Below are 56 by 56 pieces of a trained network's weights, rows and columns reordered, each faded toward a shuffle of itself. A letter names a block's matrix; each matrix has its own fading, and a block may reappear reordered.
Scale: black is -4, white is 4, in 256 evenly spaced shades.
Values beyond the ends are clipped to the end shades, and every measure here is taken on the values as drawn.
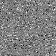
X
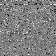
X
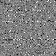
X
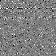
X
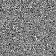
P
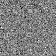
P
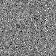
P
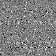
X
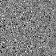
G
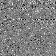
X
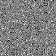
X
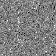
P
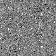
P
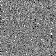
P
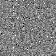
P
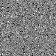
G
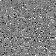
X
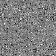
X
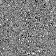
P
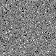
G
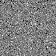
G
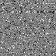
X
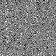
G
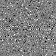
X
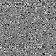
X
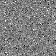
P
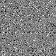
X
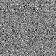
P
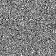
P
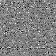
X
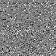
X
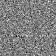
P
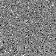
G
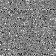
X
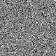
G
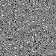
G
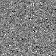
P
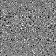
X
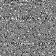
X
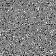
X
